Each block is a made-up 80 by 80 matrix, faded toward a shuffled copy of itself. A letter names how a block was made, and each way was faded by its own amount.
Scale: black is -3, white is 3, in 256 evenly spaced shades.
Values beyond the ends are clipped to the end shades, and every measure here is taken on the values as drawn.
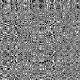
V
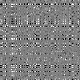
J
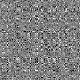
V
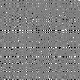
J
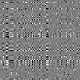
J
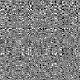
V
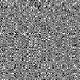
V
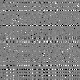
J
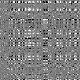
J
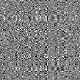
V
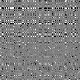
J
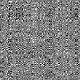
V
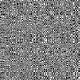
V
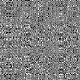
V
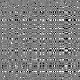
J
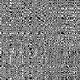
V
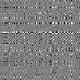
J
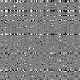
J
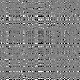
J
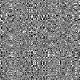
V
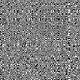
V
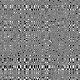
J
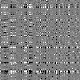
J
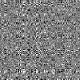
V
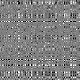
J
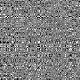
V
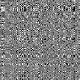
V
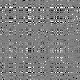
J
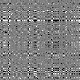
J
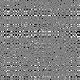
J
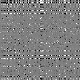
J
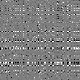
J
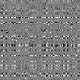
J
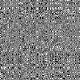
V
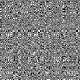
V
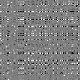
J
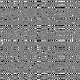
J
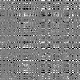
J
